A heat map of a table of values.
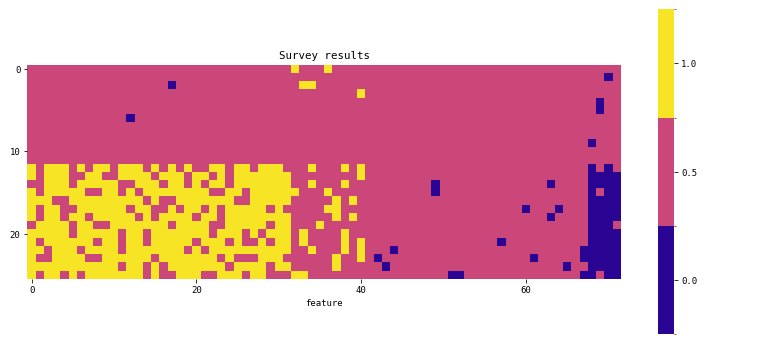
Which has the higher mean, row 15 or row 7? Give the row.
15
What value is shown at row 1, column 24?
0.5
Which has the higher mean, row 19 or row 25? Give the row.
19
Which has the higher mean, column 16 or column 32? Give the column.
16
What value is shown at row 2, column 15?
0.5
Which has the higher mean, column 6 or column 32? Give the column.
6
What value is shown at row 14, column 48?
0.5
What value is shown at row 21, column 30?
1.0
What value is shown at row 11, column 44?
0.5
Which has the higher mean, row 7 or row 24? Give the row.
24
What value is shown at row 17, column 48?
0.5
